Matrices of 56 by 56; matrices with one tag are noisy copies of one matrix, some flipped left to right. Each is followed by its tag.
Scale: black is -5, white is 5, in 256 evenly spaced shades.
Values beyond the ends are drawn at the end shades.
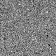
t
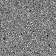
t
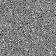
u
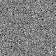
u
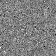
u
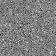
u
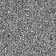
t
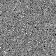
u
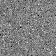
u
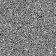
u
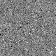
u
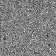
t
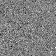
u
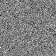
u
